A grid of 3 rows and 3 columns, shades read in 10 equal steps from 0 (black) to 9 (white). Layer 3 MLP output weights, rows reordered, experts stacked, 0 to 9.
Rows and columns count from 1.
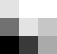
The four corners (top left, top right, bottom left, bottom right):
8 9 0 6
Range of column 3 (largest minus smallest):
3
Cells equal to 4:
1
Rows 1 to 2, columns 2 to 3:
9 9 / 8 7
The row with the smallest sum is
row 3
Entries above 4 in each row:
3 2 1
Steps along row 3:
up up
